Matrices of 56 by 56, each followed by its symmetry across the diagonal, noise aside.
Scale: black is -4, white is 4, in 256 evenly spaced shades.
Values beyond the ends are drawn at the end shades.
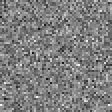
neither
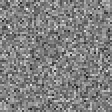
symmetric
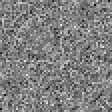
symmetric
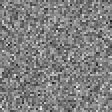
neither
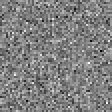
neither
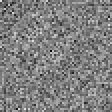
symmetric
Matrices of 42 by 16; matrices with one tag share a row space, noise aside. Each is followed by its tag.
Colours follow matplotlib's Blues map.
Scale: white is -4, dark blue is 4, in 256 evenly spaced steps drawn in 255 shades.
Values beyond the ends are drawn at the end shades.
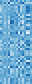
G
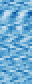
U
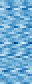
U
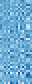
G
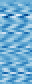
U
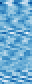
U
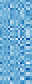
G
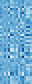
G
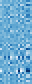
G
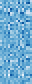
G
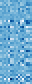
G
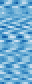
U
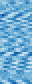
U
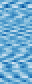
U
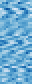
U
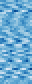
U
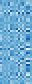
G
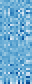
G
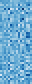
G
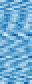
U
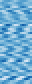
U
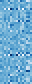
G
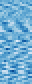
U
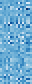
G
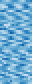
U
